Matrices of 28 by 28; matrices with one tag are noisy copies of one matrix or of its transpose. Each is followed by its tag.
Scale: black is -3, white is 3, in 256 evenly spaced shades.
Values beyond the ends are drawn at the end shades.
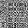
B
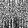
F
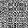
B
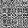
B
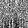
F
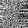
F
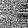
F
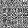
B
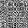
B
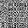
B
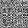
B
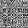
B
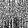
F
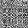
B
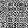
B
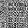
B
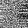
F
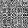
B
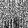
F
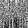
F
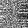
F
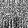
F
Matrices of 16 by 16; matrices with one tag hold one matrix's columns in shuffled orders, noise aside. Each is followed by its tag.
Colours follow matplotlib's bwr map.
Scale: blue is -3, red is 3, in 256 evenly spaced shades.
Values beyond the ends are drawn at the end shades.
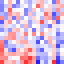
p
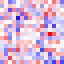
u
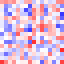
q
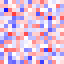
u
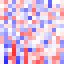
p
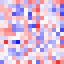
q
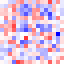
q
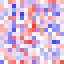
q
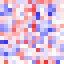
q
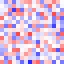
u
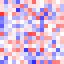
u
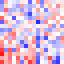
p
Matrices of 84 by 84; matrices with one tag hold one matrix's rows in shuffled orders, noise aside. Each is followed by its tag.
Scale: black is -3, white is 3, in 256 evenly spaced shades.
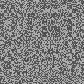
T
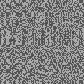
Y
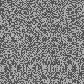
T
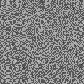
Y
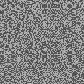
T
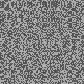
T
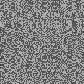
T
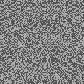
T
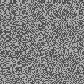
Y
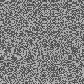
T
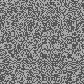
T
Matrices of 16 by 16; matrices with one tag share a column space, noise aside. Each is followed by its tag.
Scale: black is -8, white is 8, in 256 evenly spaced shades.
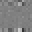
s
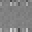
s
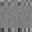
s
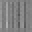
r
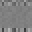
s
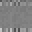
s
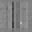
r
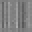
r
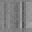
r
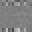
s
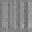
r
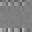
s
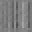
r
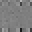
s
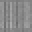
r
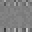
s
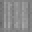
r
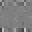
s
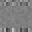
s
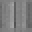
r
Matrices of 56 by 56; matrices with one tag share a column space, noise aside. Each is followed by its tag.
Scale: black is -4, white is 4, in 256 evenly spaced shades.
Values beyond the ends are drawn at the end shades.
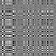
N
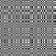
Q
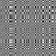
Q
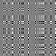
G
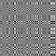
G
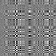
N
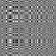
Q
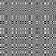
G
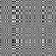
Q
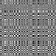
N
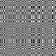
Q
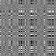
N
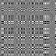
G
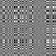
Q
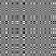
G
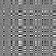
N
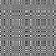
N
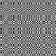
G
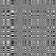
N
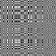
Q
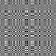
N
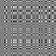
Q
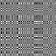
G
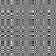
N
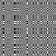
G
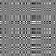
G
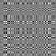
G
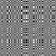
Q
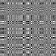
G
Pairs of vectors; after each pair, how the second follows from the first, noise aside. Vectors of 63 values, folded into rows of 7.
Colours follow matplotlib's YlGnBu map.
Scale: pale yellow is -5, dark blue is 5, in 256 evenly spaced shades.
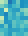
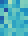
negated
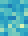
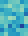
negated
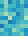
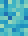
negated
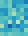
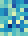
scaled up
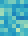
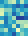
scaled up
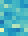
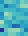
negated
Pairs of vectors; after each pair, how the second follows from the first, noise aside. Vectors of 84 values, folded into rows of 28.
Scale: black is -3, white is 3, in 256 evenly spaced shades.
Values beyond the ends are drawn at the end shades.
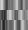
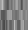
shrunk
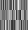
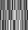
shuffled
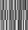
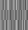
shrunk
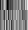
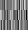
shuffled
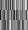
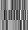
shuffled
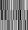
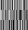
shuffled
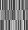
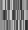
shuffled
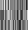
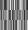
shuffled
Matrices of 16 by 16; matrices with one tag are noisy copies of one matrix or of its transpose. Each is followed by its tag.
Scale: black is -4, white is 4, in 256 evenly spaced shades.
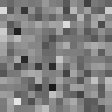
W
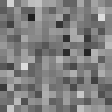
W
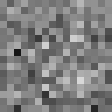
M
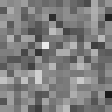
M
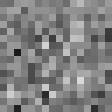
M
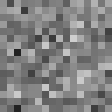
M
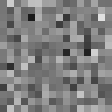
W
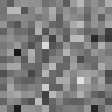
M
